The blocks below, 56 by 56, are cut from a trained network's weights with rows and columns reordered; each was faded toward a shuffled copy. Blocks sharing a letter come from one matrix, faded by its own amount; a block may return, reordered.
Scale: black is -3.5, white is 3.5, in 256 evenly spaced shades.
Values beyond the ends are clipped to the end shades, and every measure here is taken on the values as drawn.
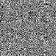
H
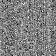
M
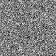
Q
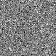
Q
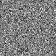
Q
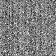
M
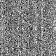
M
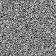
Q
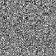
H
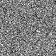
Q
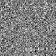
H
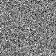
Q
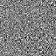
H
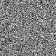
Q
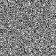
H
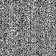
M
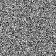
Q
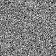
Q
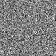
Q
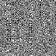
H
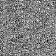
H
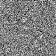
Q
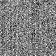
M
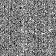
M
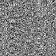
H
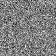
Q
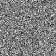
Q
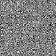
H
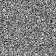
Q
